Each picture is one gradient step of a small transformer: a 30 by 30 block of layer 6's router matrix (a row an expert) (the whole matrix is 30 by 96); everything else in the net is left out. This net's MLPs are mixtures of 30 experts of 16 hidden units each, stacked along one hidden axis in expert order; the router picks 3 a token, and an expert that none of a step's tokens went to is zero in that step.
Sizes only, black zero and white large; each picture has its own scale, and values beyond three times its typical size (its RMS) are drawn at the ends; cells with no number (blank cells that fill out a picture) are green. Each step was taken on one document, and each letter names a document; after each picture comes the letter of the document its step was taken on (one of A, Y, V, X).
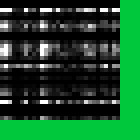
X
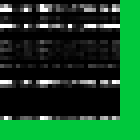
X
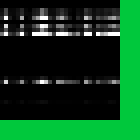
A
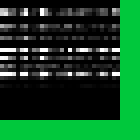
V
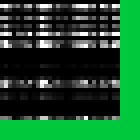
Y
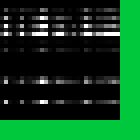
A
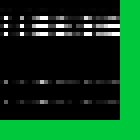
A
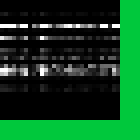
V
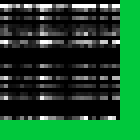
Y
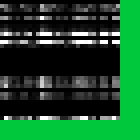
Y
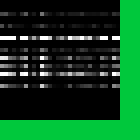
V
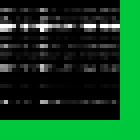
X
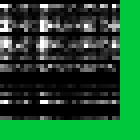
X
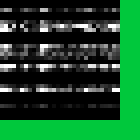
X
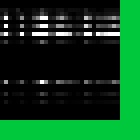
A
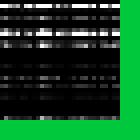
Y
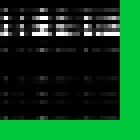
A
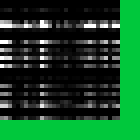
X
